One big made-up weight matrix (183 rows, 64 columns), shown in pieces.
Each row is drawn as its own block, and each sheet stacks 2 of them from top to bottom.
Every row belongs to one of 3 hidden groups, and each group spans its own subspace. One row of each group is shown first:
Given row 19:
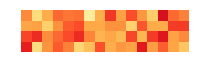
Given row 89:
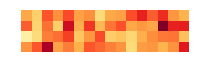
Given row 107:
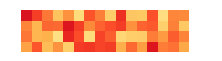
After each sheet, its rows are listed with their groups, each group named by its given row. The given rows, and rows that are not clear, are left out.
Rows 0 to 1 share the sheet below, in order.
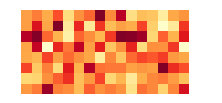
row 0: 89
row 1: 89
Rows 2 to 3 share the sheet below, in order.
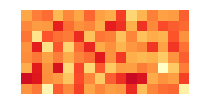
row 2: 107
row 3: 89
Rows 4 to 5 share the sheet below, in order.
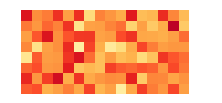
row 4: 19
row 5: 107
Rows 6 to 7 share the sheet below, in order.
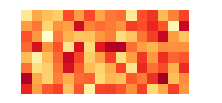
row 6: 19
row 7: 19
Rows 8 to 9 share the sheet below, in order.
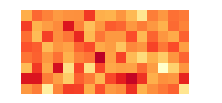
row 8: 107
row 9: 89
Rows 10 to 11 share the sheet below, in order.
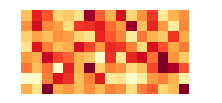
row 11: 89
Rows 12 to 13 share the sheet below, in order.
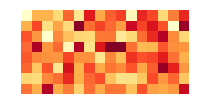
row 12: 19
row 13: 89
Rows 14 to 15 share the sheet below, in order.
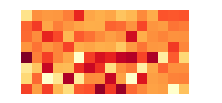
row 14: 107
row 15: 107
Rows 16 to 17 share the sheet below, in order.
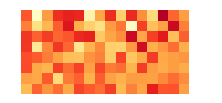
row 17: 107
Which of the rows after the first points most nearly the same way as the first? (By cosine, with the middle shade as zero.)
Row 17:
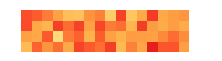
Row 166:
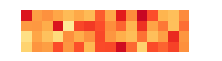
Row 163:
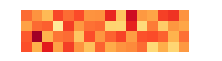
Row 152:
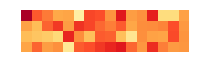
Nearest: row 152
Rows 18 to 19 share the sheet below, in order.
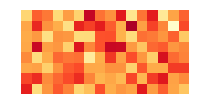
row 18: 19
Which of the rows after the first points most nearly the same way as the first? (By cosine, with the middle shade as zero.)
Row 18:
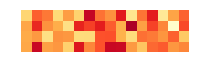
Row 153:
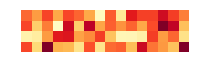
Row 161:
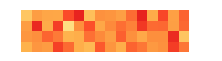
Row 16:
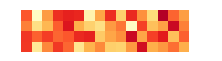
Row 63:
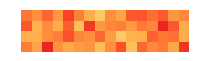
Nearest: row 161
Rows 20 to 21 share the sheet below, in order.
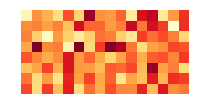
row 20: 19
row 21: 89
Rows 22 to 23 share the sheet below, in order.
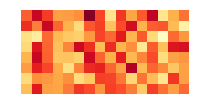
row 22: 19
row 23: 19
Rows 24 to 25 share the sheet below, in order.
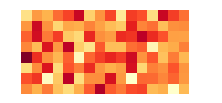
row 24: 107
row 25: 107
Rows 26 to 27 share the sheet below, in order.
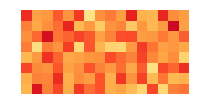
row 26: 19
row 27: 89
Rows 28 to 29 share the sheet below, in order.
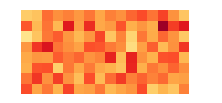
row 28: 89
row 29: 107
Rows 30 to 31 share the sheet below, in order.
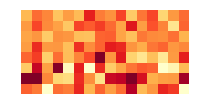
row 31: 89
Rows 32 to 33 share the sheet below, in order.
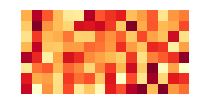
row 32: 19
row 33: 89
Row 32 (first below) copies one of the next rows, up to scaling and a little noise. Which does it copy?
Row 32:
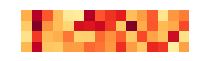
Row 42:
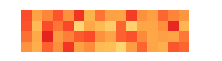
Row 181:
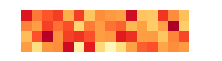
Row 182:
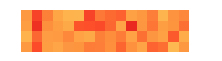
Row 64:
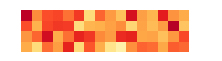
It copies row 182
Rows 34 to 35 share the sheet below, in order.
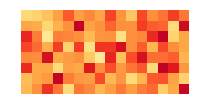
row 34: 19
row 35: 89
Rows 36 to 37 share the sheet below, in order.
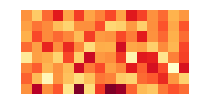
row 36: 107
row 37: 19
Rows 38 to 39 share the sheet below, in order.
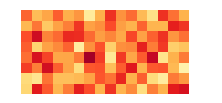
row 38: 19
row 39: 19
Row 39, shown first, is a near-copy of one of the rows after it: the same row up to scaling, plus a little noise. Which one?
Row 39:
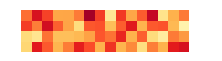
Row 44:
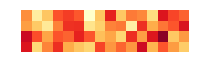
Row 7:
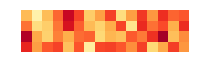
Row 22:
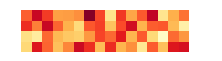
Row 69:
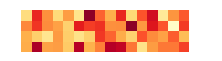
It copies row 22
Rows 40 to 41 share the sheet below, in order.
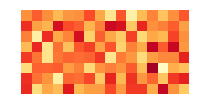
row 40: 107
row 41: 89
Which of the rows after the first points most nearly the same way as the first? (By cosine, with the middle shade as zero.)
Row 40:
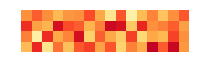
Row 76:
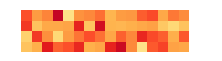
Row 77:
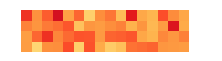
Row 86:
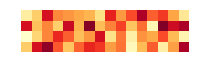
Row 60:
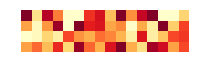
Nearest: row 60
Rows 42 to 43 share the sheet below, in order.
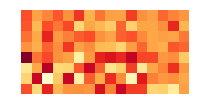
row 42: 19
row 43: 107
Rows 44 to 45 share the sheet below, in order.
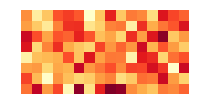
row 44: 19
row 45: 19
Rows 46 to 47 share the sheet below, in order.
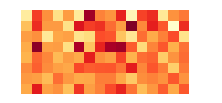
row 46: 19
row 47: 19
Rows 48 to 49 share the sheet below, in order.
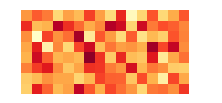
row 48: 107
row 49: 19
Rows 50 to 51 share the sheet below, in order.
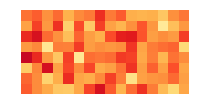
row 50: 89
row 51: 107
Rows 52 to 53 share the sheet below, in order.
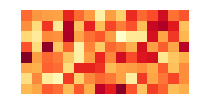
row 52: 89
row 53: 107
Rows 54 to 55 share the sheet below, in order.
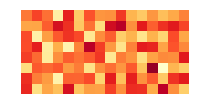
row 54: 107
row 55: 89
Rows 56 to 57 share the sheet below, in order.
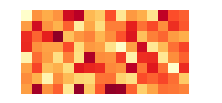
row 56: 107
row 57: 19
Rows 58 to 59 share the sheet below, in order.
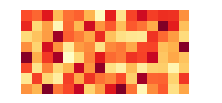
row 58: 89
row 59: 107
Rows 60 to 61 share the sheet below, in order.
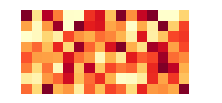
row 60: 107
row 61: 89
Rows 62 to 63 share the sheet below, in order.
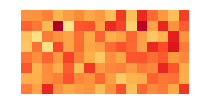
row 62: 107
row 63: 89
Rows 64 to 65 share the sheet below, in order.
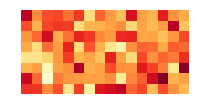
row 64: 19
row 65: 19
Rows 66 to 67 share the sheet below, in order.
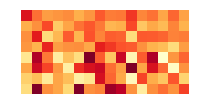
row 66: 107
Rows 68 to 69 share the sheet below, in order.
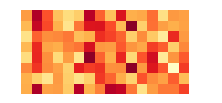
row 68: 19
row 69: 19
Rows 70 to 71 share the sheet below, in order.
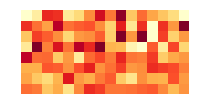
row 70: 89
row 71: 107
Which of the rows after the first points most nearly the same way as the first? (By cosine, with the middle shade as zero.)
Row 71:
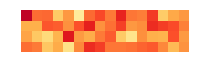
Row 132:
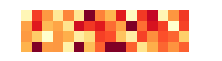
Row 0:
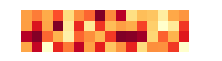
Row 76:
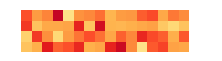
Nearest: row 132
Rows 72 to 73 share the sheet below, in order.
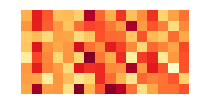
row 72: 19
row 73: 19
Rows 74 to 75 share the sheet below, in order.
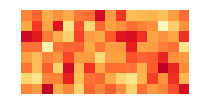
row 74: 89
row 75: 89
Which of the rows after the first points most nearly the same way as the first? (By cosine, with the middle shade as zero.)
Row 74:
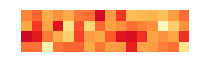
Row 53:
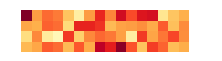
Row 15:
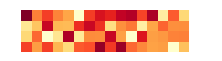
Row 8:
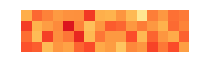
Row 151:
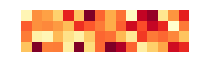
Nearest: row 8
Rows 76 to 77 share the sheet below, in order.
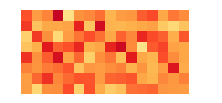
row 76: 107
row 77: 19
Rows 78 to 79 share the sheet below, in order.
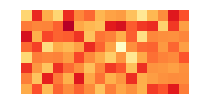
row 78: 107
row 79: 107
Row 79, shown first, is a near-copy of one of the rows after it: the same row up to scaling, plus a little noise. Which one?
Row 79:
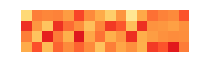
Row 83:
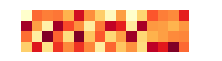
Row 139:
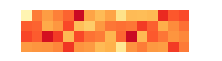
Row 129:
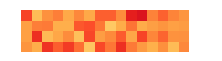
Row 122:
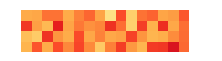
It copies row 83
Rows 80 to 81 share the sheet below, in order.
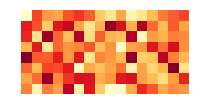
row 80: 107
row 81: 19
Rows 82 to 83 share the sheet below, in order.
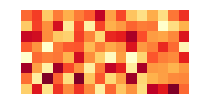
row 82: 89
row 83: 107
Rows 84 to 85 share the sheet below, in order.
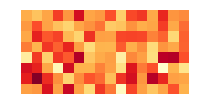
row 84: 107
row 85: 107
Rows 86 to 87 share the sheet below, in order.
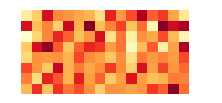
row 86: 89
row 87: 107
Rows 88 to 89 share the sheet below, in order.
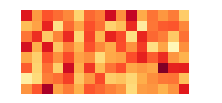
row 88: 107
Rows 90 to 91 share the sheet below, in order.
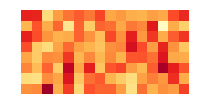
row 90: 89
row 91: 89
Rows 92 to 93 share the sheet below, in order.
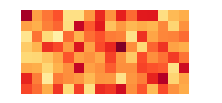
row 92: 107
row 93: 19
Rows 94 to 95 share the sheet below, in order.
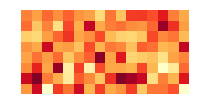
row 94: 89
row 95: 89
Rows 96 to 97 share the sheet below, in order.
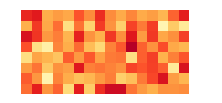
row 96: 89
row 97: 19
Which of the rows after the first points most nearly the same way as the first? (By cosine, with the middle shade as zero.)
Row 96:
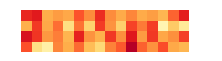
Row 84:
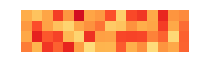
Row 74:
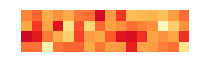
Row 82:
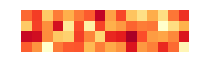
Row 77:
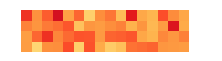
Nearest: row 82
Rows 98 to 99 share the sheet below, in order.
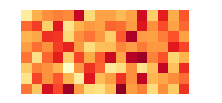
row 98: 107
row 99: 107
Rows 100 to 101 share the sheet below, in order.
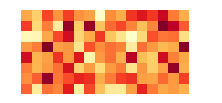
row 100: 89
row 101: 19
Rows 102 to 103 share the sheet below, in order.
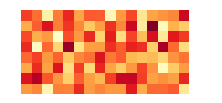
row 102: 89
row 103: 89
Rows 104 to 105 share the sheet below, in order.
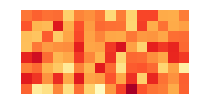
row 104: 107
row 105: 89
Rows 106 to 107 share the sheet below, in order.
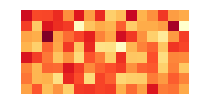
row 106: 19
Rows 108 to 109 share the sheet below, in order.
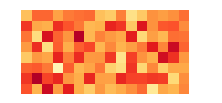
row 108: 107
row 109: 107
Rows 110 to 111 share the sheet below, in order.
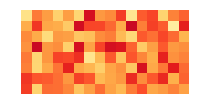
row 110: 19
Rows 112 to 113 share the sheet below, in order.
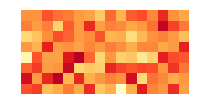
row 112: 89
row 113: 107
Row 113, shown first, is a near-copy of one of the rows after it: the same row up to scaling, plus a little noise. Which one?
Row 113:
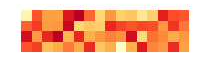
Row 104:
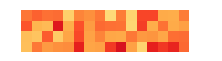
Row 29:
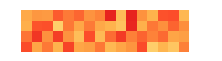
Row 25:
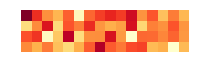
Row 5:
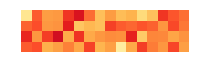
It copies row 5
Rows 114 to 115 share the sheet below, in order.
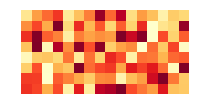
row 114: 89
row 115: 19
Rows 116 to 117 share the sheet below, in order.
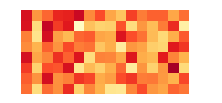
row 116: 19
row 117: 19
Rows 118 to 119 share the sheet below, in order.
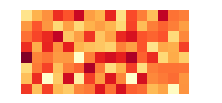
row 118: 107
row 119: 107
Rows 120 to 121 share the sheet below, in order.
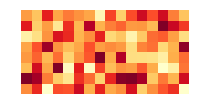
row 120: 89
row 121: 89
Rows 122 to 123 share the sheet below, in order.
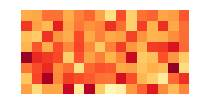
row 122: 107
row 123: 19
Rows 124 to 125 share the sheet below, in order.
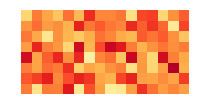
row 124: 19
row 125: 19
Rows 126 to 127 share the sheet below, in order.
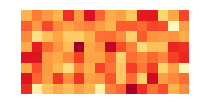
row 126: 19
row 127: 89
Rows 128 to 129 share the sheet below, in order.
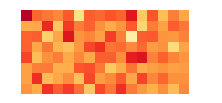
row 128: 107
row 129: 107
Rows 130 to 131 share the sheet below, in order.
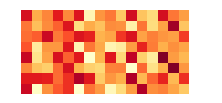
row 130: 19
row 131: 19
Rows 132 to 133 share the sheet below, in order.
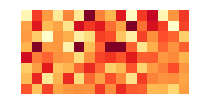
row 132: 19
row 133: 107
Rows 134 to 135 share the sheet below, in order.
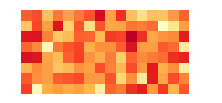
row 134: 89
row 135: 89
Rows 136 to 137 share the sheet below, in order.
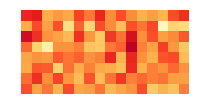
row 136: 89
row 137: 107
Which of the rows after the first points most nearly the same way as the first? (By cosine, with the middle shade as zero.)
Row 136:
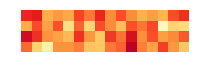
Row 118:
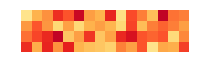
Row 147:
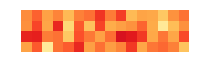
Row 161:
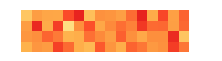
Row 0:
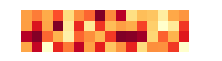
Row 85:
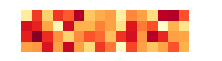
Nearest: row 147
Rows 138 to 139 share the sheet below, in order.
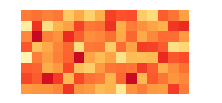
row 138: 19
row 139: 107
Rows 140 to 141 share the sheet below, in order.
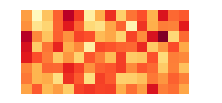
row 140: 19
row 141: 107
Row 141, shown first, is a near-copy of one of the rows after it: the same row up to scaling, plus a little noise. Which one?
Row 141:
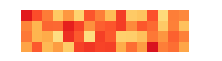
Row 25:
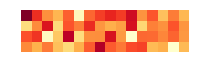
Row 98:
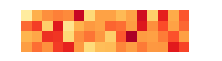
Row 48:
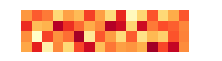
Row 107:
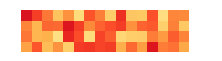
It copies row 107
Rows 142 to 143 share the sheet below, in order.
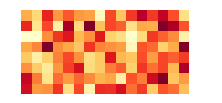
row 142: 89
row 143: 19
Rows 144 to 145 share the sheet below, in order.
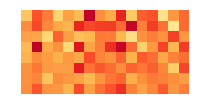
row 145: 19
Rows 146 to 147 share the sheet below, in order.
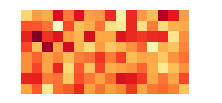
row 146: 107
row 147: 89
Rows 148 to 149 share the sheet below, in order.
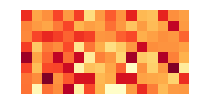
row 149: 19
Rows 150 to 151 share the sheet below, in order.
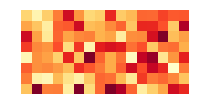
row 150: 19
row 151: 19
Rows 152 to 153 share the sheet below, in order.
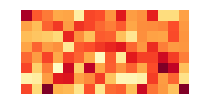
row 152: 107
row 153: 89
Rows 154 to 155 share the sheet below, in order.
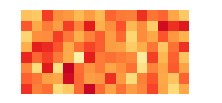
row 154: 89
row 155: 107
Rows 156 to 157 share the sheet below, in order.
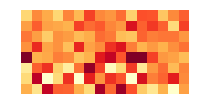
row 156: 19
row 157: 107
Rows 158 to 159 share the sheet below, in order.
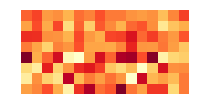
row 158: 89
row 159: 107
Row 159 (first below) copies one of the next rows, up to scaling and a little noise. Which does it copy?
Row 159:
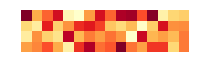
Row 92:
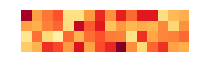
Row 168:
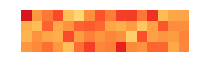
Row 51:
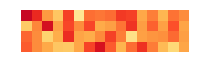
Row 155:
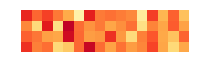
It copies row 168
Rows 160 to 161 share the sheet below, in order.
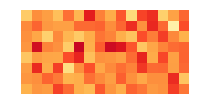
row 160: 19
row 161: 107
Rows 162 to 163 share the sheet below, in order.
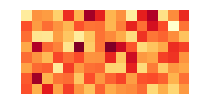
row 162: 19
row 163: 107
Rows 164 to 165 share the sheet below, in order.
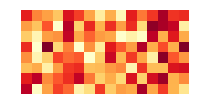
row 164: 89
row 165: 19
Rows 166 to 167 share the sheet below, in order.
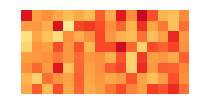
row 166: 107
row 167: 107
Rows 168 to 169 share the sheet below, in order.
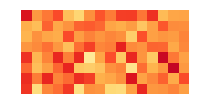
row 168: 107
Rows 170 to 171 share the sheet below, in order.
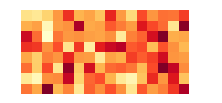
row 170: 19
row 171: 89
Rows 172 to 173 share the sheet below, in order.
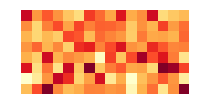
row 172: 107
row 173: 89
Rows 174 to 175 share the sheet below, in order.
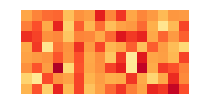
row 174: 89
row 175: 107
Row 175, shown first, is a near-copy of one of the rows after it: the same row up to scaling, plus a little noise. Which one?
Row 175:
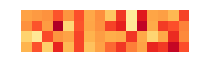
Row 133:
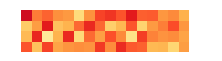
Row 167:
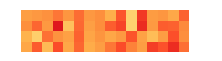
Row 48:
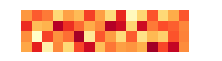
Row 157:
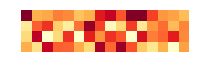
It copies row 167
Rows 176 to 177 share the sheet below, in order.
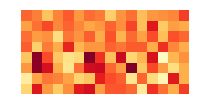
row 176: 89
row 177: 19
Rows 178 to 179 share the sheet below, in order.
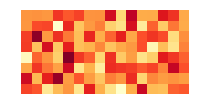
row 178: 107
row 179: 107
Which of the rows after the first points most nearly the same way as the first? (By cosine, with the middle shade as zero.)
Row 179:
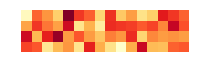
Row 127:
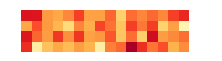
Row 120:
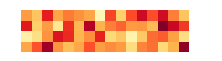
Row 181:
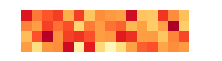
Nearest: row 181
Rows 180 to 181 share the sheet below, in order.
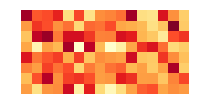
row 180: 19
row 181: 19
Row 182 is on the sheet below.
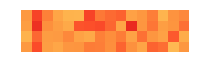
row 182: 19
